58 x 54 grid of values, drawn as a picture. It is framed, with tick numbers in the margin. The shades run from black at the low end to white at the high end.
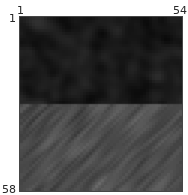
The table splits into 2 rows of 1 panel. Panel 1,1: very low, blotchy, faint in contrast. Panel 2,1: low, slanting up to the right, faint in contrast.
